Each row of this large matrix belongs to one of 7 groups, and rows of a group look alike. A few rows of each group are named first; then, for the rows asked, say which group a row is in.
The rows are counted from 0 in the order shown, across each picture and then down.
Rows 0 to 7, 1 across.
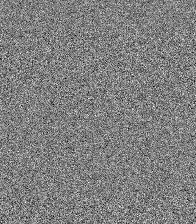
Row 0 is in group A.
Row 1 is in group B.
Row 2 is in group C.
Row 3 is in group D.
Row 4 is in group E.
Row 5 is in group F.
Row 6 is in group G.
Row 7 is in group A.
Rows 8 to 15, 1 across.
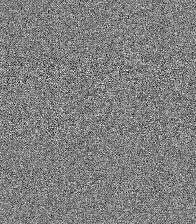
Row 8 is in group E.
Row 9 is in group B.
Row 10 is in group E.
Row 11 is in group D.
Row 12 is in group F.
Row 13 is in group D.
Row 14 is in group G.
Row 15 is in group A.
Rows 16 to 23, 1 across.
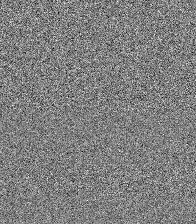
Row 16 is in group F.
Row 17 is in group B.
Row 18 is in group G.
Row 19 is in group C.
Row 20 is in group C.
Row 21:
A
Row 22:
E
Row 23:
B
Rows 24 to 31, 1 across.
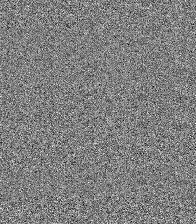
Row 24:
E
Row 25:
E
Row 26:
D
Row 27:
D
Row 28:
D
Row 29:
C
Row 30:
D
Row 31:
F
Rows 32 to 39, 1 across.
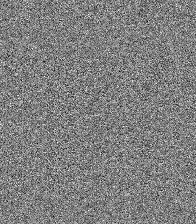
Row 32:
D
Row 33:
E
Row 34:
G
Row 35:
F
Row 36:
F
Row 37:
F
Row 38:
F
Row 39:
D
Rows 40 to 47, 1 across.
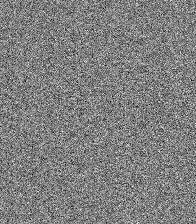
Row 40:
A
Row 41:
E
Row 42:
E
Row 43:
G
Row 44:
D
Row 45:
C
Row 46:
C
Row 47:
B
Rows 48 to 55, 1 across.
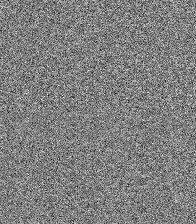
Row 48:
A
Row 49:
C
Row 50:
A
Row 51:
E
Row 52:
E
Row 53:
A
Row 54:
E
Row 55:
D
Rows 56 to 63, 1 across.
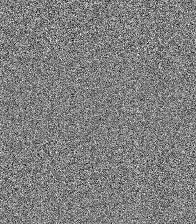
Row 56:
F
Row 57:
B
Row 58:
G
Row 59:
B
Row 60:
F
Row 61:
B
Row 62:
G
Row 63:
G
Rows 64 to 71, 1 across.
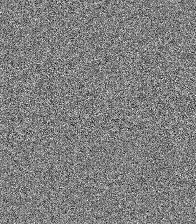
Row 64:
F
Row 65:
B
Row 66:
F
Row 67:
D
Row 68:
E
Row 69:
G
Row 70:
D
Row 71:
B
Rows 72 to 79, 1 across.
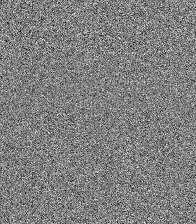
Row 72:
C
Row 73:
A
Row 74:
C
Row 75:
A
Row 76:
F
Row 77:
B
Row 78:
C
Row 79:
C
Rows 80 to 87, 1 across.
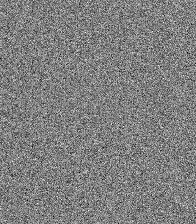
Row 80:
E
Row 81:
G
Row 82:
C
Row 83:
G
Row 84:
G
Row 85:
C
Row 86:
A
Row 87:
D
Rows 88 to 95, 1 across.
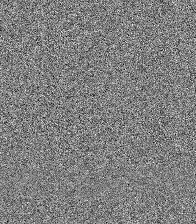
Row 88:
G
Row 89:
F
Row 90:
D
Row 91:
A
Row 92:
G
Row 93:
D
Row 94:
E
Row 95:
B
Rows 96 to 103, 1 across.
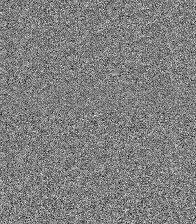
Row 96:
E
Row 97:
E
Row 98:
E
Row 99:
G
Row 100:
C
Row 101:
E
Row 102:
F
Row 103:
A
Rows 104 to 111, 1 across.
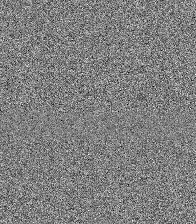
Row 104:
B
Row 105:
F
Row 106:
E
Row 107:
D
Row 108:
C
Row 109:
D
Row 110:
E
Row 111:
G
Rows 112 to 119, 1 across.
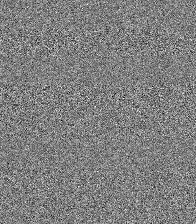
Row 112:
B
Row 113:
F
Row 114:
G
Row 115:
G
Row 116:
C
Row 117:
E
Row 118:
G
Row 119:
A
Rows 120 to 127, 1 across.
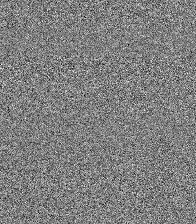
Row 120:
E
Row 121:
E
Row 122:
F
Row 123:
C
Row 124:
A
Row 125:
G
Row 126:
G
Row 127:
A
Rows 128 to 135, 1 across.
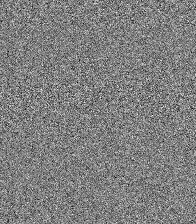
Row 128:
C
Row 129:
E
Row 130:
E
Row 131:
F
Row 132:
G
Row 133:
C
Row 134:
E
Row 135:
B
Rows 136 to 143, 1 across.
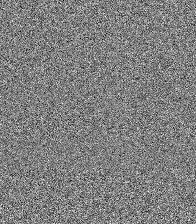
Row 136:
C
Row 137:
A
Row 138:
G
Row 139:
D
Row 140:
F
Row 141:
G
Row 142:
A
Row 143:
F
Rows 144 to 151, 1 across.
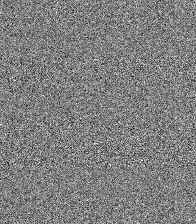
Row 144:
B
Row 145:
A
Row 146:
C
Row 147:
A
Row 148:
B
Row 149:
C
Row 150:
G
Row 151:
B
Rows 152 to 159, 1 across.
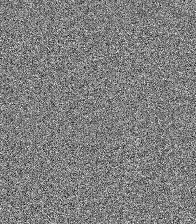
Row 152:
D
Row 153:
F
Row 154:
C
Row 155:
D
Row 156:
B
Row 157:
B
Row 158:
E
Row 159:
F
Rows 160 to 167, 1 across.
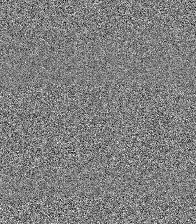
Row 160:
C
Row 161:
A
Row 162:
A
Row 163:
F
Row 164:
G
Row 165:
F
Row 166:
A
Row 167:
F
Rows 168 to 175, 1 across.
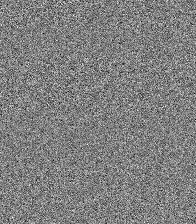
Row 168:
F
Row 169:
G
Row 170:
E
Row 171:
F
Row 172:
C
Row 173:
B
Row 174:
F
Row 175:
C
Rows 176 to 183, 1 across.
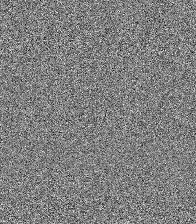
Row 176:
G
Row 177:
F
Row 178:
G
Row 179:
B
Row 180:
D
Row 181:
A
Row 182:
F
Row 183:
F
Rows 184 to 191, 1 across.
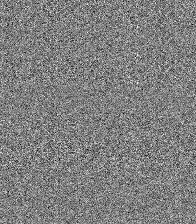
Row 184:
B
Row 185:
B
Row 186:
B
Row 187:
A
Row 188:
F
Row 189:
F
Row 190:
E
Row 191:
E
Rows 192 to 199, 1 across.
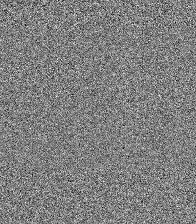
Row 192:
G
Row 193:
F
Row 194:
F
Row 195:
B
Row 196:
G
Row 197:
E
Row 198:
C
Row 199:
A
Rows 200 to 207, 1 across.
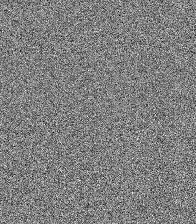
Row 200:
G
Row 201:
C
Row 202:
D
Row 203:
D
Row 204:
B
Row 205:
G
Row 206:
G
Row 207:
D
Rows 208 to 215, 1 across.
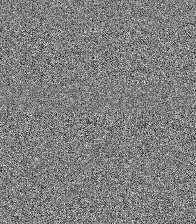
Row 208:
C
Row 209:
C
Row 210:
C
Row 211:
E
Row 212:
D
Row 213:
F
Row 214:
C
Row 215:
G
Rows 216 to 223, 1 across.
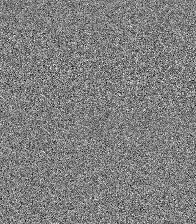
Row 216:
B
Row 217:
G
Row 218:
B
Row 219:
A
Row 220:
F
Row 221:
A
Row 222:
C
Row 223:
C
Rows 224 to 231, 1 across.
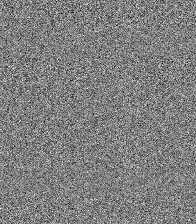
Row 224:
B
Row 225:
C
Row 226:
G
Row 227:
B
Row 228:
C
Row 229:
B
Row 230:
B
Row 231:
F
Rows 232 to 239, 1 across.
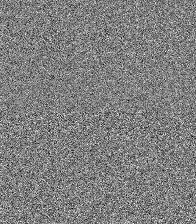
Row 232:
B
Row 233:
A
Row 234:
A
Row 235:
E
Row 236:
F
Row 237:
B
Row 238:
A
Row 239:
F
